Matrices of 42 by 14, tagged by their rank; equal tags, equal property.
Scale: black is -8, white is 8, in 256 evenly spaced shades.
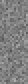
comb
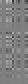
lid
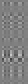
lid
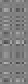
lid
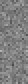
comb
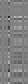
lid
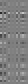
lid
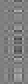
lid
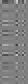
lid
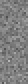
comb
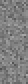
comb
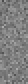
comb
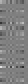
lid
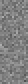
comb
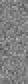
comb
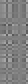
lid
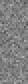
comb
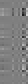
lid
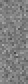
comb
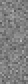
comb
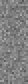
comb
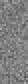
comb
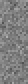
comb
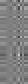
lid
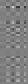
lid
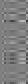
lid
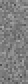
comb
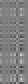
lid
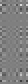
lid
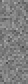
comb
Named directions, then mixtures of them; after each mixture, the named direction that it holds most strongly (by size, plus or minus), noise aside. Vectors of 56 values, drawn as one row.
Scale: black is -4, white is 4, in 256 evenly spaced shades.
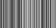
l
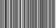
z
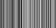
l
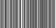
z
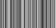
z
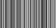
l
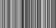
l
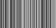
l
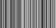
l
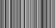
z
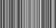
l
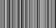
z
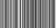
z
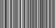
z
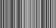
l
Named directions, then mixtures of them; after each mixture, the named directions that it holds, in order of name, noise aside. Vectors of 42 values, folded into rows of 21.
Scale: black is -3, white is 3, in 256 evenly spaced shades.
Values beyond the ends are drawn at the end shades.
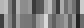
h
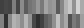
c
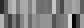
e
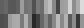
c, h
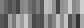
c, h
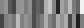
c, h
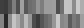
c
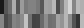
c, e, h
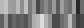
c, e, h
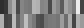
c, e, h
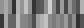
h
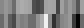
e, h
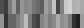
c, e, h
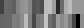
c, e, h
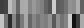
e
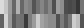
c, e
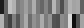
e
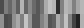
c, e, h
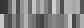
c, e, h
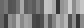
c, h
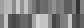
c, e, h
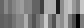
c, e, h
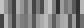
h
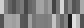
e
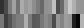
c, e, h
